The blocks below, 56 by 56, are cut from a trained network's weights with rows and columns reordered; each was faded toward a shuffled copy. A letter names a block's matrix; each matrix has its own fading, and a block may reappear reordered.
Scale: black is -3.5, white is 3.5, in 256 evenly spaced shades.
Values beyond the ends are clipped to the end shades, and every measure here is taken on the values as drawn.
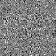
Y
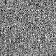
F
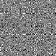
Y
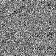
F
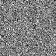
F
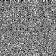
F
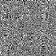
Y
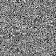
F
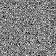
F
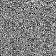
F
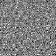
Y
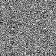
F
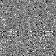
Y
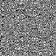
Y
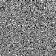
F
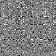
Y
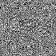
F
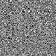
F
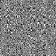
Y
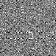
Y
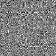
Y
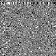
Y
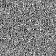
F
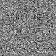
F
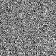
F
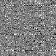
Y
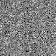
F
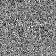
F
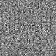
F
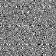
Y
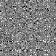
Y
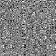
Y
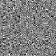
Y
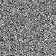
F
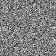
F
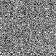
F
